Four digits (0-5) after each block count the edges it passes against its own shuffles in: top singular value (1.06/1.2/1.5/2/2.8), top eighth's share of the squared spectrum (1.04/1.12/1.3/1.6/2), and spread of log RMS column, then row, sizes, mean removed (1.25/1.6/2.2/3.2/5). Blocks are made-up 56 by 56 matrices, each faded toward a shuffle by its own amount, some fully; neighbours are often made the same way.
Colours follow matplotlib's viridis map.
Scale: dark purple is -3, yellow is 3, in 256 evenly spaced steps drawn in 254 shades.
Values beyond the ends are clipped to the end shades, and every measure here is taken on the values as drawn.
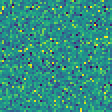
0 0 0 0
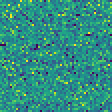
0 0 0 1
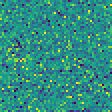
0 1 0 1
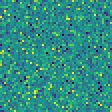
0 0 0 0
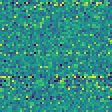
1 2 0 3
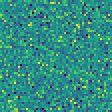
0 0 0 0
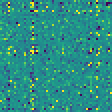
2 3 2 2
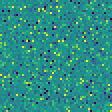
0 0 0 0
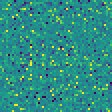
1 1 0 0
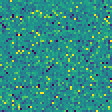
1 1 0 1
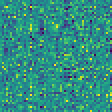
3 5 3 2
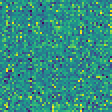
3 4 2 2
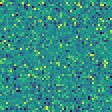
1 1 0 2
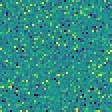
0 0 0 1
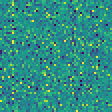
2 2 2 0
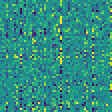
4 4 3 2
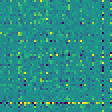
3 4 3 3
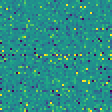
2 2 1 2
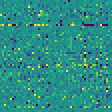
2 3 2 2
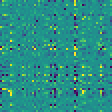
4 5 3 3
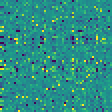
4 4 2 2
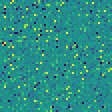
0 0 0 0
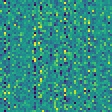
2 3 4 0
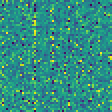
1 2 3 0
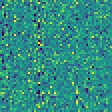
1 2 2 0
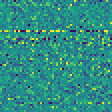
2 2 0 3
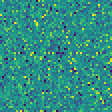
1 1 0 1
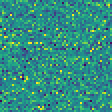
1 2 0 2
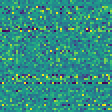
2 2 0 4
